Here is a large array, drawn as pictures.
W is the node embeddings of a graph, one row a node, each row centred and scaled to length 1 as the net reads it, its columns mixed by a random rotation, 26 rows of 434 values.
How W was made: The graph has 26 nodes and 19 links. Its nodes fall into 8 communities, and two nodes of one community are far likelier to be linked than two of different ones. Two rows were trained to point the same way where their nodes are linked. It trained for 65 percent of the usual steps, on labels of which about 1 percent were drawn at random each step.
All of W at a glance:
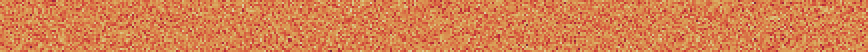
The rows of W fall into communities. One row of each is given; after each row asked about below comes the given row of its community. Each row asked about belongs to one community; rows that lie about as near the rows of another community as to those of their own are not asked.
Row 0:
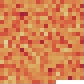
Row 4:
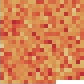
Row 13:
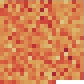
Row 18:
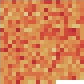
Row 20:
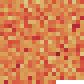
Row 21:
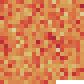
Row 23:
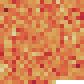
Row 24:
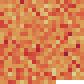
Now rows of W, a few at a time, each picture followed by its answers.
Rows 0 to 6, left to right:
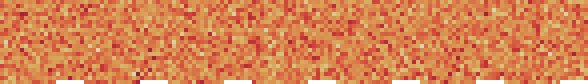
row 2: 0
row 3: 21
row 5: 4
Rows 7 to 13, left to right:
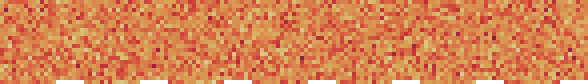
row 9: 13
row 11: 18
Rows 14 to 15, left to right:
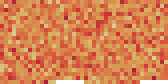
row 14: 23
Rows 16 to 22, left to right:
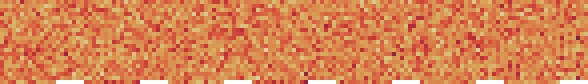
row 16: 24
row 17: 20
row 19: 20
